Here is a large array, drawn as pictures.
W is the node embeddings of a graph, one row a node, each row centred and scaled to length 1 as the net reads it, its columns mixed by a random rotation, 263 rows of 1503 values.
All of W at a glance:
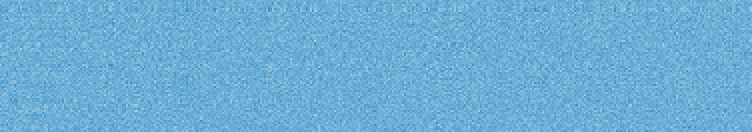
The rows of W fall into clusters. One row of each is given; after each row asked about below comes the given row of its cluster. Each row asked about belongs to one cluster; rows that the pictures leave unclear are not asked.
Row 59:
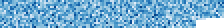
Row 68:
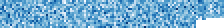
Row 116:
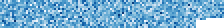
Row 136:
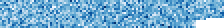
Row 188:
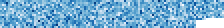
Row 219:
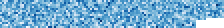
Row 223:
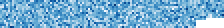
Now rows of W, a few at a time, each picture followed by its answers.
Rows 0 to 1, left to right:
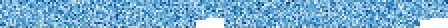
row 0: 223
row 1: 59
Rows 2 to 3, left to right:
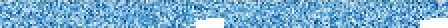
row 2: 136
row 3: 188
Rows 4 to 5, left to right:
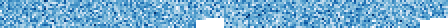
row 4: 59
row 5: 219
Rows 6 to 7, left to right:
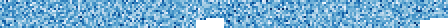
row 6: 116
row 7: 116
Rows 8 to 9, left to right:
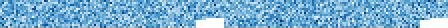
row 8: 59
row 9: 188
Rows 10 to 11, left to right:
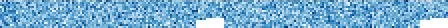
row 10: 116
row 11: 136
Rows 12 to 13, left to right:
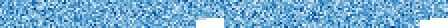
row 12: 59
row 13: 136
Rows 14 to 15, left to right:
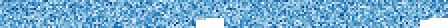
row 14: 59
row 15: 223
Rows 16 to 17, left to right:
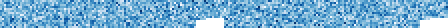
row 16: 188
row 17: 59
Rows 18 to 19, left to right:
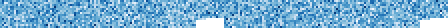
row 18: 59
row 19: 59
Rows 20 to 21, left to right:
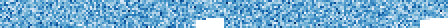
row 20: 136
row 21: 59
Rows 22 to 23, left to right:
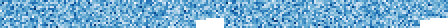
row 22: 59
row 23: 59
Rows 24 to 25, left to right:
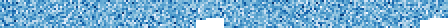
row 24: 116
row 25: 223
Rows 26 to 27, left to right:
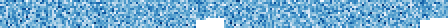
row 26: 68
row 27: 68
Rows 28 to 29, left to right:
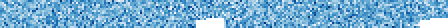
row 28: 188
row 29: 136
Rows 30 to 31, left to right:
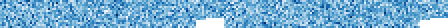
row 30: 223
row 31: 136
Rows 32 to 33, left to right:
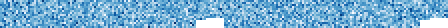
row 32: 116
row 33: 223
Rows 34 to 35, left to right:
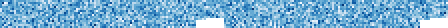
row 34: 59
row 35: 68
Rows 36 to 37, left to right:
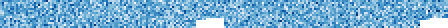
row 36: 59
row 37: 223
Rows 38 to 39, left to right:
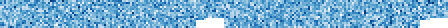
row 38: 223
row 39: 188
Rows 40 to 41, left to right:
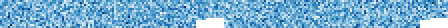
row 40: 68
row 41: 188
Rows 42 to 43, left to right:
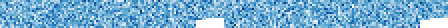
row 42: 188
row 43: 68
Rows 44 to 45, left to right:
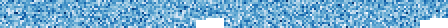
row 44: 219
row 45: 223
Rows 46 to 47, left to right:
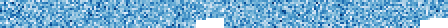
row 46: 136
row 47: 223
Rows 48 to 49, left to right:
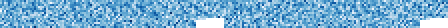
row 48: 59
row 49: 59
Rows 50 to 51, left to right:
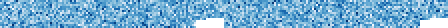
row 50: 136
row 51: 223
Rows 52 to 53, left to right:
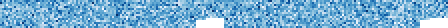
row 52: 223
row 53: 59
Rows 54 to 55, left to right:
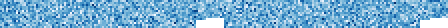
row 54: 116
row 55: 219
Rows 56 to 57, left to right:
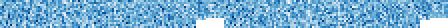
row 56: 68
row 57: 68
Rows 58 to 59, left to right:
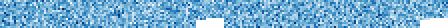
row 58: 116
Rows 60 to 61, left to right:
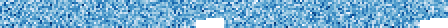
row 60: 136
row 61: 136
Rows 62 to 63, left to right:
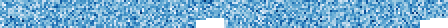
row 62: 188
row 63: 188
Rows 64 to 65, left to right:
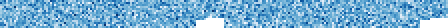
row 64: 223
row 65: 219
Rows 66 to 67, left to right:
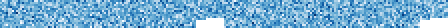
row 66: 219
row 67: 136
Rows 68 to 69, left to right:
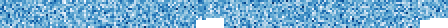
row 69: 223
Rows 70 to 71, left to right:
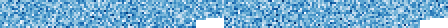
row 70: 219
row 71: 59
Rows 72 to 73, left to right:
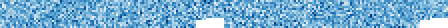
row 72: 188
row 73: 136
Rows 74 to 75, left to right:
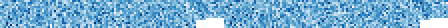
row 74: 68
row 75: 68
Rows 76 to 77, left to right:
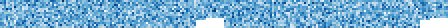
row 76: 223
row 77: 68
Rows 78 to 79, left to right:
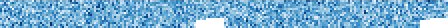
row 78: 136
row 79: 188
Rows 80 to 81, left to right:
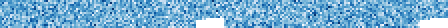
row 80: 59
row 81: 136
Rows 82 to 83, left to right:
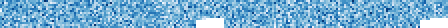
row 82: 59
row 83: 68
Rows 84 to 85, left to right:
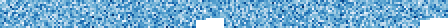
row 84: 219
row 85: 223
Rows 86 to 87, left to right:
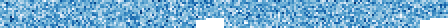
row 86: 188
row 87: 219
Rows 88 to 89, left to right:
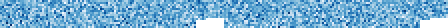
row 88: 68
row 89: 219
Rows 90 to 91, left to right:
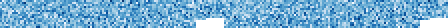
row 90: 219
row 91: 188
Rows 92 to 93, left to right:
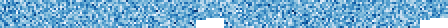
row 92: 116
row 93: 219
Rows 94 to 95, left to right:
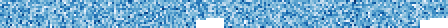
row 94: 68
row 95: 219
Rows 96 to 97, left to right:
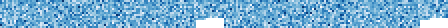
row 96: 223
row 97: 223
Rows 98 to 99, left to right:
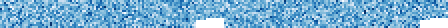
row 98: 136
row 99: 188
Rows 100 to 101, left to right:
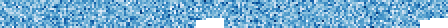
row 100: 188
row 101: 59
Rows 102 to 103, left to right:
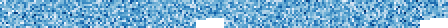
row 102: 219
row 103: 188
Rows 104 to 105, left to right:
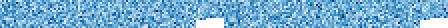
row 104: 116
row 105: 116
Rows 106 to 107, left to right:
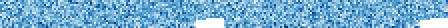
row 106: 136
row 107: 136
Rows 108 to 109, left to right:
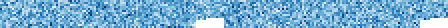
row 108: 136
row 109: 116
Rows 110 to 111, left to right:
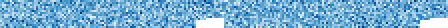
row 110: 188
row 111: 219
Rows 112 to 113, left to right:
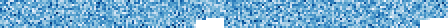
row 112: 136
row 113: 59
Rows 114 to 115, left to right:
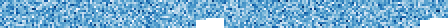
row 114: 59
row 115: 223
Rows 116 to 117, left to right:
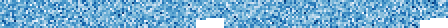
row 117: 188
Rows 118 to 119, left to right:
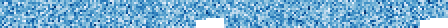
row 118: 59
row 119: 188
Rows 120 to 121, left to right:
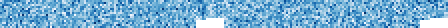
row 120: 68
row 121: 188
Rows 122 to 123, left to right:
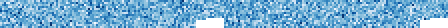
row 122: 136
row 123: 116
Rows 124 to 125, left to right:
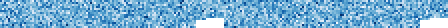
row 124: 136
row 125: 223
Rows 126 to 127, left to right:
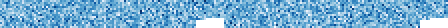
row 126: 188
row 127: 68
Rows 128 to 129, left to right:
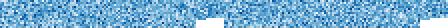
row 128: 219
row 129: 219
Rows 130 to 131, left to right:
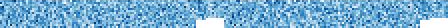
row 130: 68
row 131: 68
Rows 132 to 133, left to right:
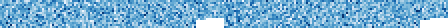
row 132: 68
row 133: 116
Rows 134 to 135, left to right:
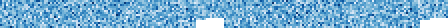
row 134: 223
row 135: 223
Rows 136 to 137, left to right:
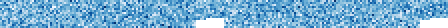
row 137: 219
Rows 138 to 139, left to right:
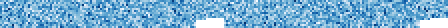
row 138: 136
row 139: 136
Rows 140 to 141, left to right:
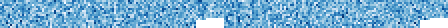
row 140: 68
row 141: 116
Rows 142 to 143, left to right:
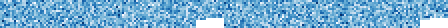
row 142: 116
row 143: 223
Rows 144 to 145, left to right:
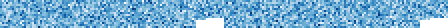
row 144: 219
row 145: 59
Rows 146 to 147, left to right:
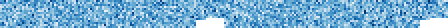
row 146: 223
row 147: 188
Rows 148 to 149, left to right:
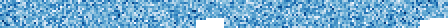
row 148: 116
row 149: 188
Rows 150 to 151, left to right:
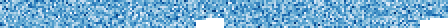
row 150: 223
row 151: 59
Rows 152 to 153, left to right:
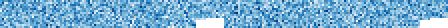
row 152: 59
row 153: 59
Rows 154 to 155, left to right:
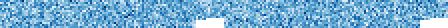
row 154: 136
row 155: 188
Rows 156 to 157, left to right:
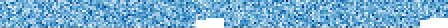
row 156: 136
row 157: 223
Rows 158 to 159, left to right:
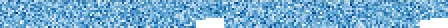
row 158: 219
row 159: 136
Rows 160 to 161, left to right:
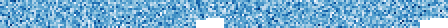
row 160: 68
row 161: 59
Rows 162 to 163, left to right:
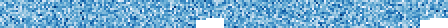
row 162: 188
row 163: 223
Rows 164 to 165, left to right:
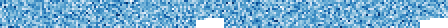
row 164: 223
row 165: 59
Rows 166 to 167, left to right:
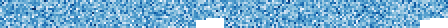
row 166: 59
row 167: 59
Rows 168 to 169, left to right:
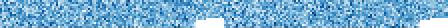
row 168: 136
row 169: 136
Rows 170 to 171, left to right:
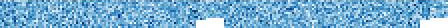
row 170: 116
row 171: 68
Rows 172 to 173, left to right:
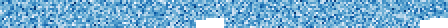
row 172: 59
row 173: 219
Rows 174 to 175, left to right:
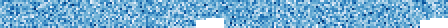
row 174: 59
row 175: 68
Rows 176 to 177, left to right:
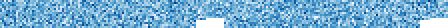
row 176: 116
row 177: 188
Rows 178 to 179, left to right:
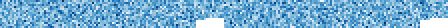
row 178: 223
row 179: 68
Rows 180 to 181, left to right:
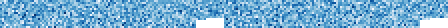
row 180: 219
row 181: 59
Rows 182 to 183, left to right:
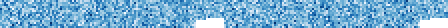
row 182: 136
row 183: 136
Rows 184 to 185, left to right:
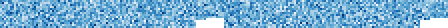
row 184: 59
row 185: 116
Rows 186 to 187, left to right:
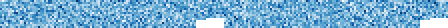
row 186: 219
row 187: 188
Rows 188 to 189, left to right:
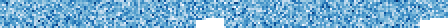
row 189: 136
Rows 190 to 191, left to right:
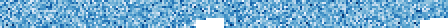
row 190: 136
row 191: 116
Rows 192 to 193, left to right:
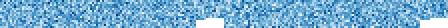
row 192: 223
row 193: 219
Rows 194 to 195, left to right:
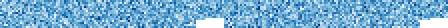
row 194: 219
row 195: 59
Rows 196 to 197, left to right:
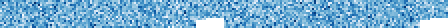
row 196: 59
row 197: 136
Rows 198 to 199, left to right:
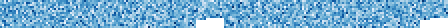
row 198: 116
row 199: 116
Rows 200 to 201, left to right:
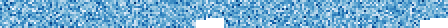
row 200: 136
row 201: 116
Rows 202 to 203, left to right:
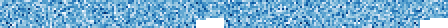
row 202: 68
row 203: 116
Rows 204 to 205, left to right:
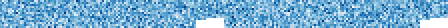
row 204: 219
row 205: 68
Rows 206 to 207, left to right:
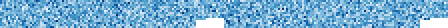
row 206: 223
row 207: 116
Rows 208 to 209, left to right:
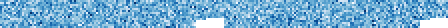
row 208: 136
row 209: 188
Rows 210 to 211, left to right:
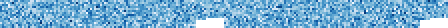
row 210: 136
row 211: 188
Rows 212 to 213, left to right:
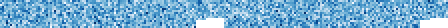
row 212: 68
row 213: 188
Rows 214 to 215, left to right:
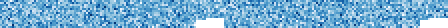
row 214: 136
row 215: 223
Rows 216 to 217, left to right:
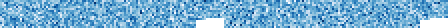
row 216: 188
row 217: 68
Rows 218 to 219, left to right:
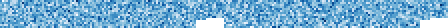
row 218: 219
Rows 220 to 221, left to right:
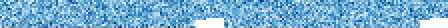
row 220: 136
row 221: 223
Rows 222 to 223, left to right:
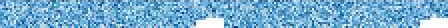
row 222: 223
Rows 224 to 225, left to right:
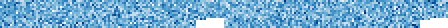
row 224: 116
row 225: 188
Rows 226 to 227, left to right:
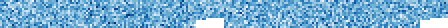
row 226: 136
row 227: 219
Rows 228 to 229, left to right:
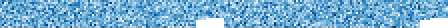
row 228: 59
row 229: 136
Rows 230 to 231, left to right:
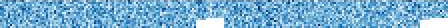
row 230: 68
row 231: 59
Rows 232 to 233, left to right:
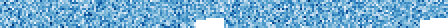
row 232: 136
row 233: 116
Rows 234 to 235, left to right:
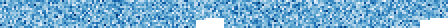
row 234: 223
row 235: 59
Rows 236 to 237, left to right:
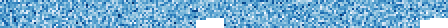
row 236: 116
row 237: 223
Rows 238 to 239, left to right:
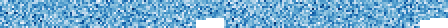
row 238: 219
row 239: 136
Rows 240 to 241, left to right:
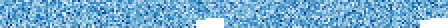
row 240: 68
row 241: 188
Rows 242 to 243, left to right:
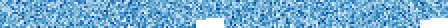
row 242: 219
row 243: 68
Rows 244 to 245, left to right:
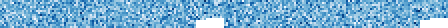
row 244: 188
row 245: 116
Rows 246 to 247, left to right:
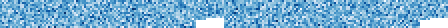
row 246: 219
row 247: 59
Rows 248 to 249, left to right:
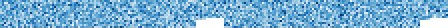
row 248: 59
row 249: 223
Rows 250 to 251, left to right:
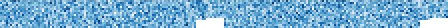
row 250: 68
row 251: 223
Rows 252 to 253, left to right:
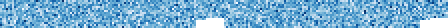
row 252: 223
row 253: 188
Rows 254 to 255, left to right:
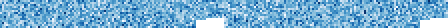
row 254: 219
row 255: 188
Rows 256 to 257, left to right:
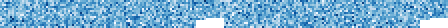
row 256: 188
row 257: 219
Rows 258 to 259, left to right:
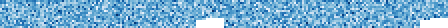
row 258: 223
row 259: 116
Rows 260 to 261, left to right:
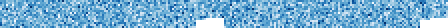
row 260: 223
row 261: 68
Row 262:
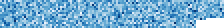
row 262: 116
